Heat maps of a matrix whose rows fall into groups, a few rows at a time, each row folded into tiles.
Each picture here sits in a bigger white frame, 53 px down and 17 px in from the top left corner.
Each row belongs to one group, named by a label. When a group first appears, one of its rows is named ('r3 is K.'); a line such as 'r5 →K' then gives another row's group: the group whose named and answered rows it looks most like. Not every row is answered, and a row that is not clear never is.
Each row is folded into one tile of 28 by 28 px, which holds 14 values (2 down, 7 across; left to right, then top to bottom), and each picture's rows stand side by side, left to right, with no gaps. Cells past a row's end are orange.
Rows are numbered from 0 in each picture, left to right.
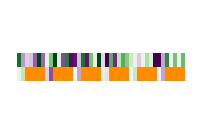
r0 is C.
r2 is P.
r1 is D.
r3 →P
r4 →C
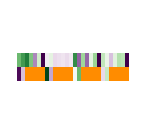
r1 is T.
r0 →D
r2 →C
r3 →C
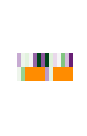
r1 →C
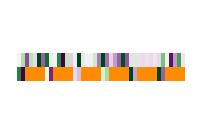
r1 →D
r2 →D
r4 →T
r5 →T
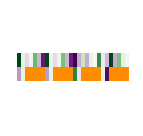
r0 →C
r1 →C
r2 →P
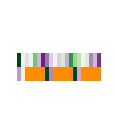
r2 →T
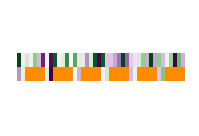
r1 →P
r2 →C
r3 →C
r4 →D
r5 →D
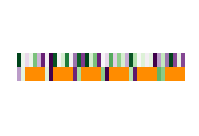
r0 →C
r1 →P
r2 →D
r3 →P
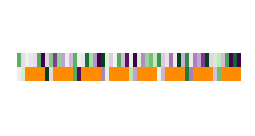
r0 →C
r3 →C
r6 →T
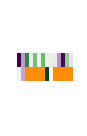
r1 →T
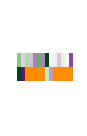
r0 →T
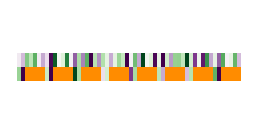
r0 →P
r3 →C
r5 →P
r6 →D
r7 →P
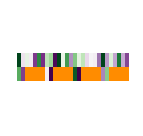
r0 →T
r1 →D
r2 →T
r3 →C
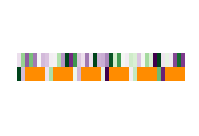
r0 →T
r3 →P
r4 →C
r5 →T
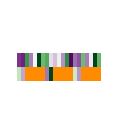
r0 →P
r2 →P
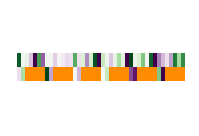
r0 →D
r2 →C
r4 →D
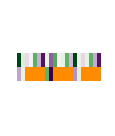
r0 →C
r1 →P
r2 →C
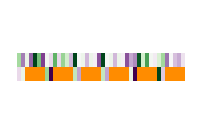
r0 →C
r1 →P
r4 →P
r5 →T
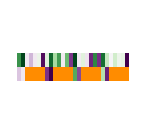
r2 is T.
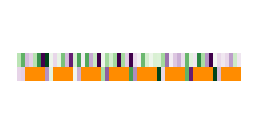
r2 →D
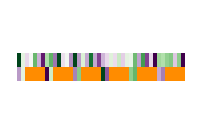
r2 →C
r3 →P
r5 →D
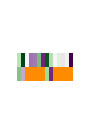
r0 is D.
